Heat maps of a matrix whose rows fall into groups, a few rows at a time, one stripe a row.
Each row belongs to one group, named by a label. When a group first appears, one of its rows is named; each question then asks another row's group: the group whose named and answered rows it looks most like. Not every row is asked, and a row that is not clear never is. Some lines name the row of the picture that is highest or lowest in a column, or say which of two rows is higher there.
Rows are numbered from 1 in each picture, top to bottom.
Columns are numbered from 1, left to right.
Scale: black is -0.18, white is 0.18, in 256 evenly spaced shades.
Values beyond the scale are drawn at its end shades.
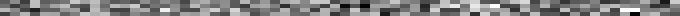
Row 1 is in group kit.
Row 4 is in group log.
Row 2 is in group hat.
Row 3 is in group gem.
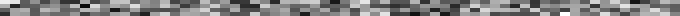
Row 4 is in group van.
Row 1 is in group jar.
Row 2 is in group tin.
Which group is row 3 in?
log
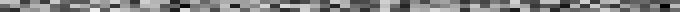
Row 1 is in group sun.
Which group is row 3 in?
hat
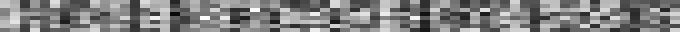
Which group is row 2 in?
sun
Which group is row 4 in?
jar
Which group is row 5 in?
jar
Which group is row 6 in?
jar
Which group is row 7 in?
sun
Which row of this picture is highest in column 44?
3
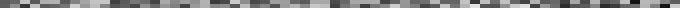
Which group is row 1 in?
log
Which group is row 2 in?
kit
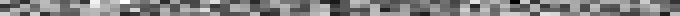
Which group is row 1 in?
tin
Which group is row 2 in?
log
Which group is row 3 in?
log
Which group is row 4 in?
kit
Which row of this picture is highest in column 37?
1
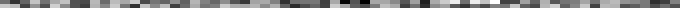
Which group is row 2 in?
sun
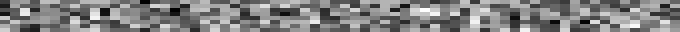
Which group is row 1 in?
log
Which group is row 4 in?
hat
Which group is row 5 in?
tin
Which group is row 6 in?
jar
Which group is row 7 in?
gem
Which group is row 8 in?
gem
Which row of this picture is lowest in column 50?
2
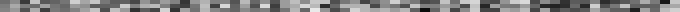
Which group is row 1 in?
kit
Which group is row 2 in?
jar
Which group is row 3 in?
kit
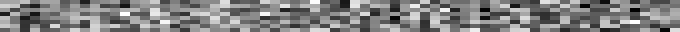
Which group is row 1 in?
tin
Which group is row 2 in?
gem
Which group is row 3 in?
tin
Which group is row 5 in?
gem
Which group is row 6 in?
gem
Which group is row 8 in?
kit
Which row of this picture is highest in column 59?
7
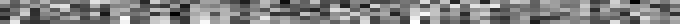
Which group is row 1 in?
tin
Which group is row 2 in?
hat
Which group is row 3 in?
van
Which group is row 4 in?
hat
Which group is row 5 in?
van
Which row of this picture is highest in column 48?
2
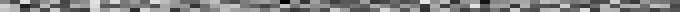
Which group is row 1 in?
tin
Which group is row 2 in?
gem
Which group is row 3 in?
sun
